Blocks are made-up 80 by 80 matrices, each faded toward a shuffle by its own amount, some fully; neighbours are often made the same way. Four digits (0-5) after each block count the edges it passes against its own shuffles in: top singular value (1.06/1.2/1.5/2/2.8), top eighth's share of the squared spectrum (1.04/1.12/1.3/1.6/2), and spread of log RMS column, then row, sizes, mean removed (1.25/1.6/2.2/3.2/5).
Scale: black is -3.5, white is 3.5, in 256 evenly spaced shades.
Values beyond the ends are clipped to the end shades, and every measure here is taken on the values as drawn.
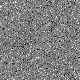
1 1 0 0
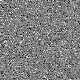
3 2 1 1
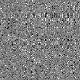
4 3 2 2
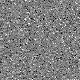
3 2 1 1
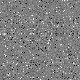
3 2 0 1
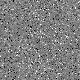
3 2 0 0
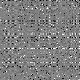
5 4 2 2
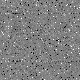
2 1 0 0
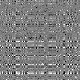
5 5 3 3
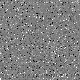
3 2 0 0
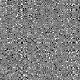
4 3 2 2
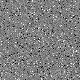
3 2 0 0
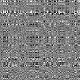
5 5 3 4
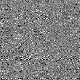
4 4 1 3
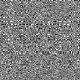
4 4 2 3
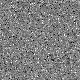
1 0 0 0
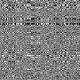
4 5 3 4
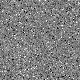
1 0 0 0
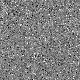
1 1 0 0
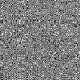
4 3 2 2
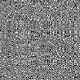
4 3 2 2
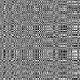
5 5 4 4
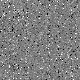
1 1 2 0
